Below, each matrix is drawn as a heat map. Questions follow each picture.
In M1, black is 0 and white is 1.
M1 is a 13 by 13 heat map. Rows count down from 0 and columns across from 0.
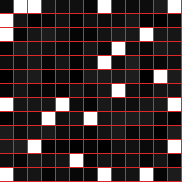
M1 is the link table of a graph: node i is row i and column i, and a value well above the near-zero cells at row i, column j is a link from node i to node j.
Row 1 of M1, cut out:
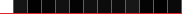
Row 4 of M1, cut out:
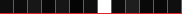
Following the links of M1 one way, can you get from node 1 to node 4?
yes
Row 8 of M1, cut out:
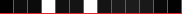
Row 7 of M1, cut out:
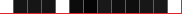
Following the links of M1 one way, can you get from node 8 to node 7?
no
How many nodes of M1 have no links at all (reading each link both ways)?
1
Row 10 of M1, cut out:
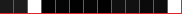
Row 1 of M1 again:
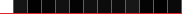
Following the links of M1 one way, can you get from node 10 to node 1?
yes
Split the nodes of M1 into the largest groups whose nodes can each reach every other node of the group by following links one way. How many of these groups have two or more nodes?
3
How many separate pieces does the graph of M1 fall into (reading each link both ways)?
4
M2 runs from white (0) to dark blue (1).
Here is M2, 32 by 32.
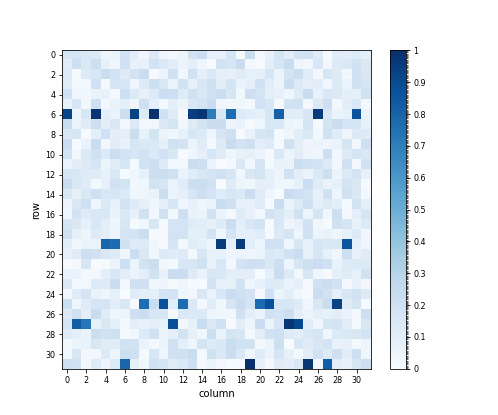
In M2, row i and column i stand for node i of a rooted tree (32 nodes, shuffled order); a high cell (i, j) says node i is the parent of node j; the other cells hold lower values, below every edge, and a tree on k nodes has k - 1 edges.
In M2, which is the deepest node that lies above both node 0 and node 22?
6
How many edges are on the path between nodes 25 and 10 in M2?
1
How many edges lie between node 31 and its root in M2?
0
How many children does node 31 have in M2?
4
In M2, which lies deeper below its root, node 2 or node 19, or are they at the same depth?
node 2
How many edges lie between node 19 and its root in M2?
1
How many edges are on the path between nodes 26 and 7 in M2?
2
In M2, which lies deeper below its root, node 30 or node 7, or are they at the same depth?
the same depth
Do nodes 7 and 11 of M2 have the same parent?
no
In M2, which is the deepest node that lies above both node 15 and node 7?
6
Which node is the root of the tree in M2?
31
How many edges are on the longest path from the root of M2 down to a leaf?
2
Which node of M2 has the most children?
6
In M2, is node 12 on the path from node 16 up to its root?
no
